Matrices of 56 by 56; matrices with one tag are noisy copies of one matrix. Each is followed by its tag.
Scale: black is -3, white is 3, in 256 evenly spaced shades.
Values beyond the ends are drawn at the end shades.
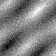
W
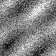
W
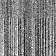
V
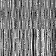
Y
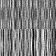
Y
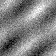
W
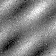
W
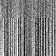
V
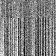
V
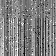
V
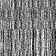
Y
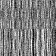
Y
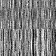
Y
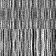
Y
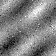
W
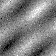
W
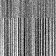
V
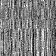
Y
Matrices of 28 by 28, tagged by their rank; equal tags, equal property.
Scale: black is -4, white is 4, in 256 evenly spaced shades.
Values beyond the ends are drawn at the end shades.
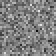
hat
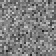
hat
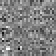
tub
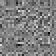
tub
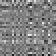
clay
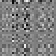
clay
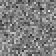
hat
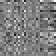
clay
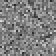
hat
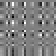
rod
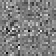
tub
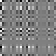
rod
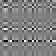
rod
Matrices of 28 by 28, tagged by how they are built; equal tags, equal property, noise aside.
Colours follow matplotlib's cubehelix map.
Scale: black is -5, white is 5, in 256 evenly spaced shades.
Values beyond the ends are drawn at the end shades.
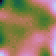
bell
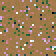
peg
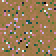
peg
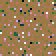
peg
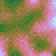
bell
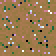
peg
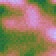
bell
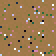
peg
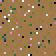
peg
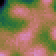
bell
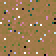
peg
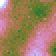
bell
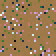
peg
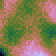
bell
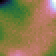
bell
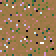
peg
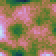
bell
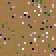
peg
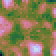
bell
